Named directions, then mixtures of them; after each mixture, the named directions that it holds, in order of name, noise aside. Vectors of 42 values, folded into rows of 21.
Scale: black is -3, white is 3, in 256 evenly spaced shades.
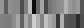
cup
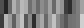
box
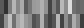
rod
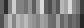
cup, rod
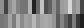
cup, rod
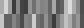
box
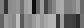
box, cup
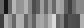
box, cup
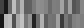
box, rod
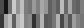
box, rod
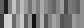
box, rod
